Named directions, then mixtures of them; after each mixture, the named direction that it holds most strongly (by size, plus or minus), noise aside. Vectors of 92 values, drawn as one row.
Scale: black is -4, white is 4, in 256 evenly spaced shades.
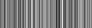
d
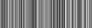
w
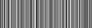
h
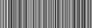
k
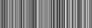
w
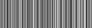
k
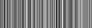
d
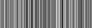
d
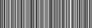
h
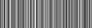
h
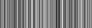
d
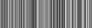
w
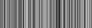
d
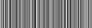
h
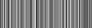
h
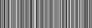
h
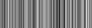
w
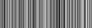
w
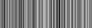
w
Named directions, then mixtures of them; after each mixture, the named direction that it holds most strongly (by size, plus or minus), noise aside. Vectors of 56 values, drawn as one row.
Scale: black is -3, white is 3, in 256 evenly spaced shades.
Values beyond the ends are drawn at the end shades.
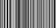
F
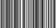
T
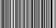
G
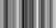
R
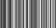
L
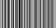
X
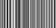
F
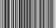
X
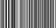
F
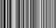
L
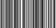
T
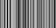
F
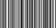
T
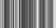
R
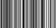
T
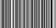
G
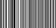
F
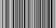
L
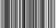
T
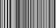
F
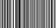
F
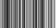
T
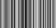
G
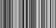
L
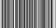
X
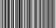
X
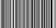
G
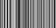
F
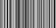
F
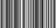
T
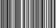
T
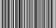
X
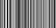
F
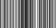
T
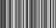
L
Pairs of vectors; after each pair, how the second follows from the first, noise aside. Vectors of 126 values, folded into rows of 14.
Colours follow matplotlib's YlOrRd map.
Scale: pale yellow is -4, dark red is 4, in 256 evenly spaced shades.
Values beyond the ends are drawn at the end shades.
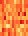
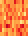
negated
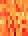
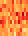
negated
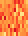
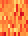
negated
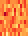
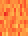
shrunk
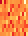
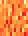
sign-scrambled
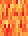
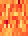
negated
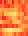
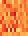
sign-scrambled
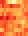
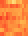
shrunk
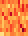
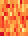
negated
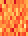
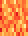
sign-scrambled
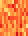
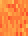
shrunk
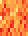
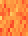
shrunk
